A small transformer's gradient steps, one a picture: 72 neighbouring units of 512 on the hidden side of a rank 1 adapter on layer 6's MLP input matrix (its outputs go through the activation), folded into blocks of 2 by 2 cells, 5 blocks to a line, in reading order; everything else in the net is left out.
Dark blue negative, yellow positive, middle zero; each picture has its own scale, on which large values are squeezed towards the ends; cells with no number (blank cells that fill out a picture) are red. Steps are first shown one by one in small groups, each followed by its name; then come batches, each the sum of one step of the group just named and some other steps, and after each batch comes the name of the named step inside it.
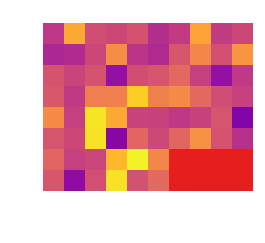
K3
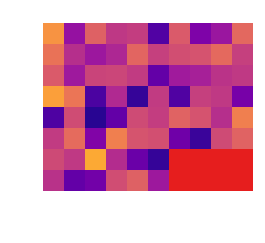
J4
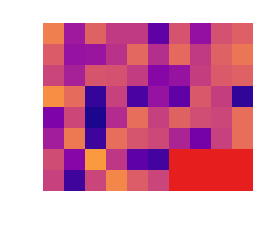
J4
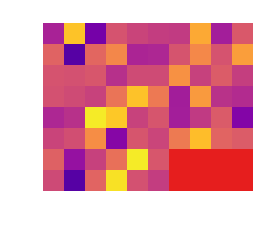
K3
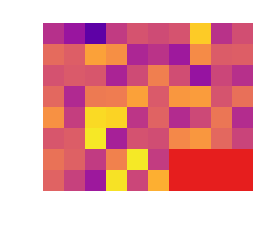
K3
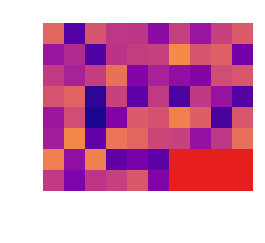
J4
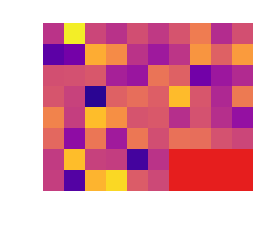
K3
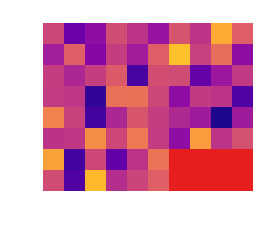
K3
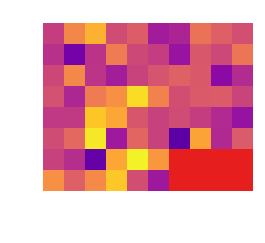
K3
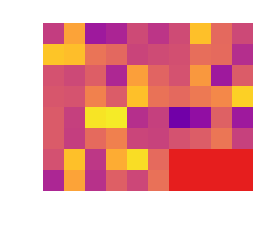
K3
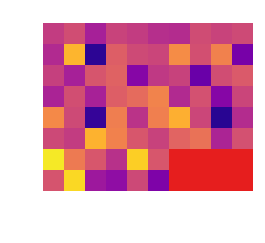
K3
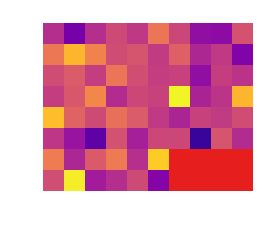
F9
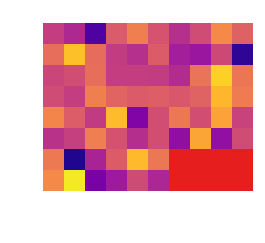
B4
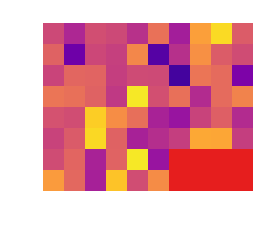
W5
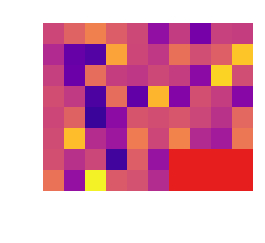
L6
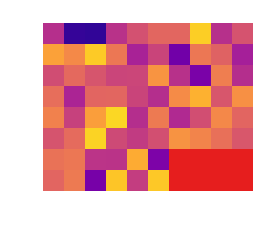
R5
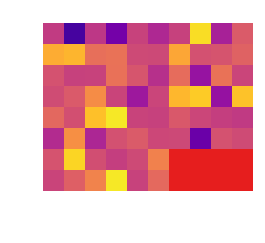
F9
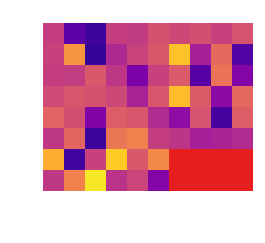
F9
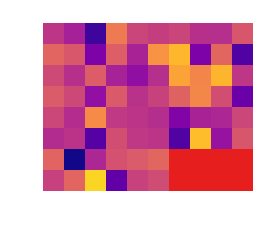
B4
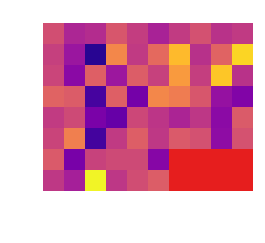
L6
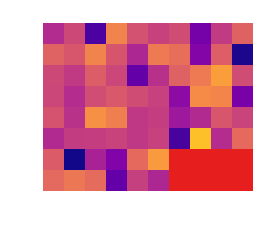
B4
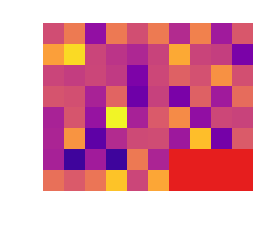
B4
